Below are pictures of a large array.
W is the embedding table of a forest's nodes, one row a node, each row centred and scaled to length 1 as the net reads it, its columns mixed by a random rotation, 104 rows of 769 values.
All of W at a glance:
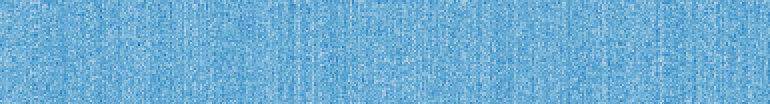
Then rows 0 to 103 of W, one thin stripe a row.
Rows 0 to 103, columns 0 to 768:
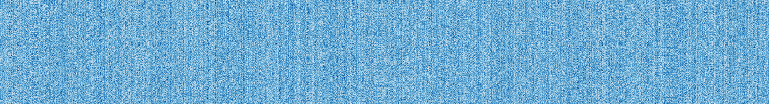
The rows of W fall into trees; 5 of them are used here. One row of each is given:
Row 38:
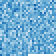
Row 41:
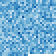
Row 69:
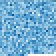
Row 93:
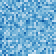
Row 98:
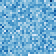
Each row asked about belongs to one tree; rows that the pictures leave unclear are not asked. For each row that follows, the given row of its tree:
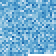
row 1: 41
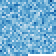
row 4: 98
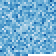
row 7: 98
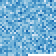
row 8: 98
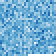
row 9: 38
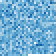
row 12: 38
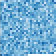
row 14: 38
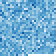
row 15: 41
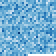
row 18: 41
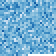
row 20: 41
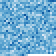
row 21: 69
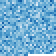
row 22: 98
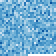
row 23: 38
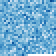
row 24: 69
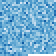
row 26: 93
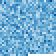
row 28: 98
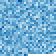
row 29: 98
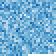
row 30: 41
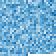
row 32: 98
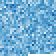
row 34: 98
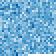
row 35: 41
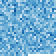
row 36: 41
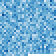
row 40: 98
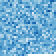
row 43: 69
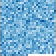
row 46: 93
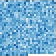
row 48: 38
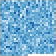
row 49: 41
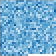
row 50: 93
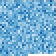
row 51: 98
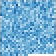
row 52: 41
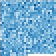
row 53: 38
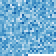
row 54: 41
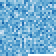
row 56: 38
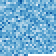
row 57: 98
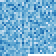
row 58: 38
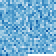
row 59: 38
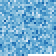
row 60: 69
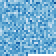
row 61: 38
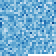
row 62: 93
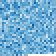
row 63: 41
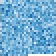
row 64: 38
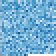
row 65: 41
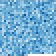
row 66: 69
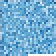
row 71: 38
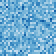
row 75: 93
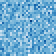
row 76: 38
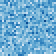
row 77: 69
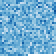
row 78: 93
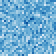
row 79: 69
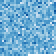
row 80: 93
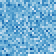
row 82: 38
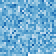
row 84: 98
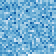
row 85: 41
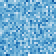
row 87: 38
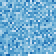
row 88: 38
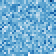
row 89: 98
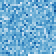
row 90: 93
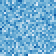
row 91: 98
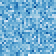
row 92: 41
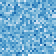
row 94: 41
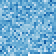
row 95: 98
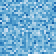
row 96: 93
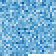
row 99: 41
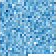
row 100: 38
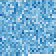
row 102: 41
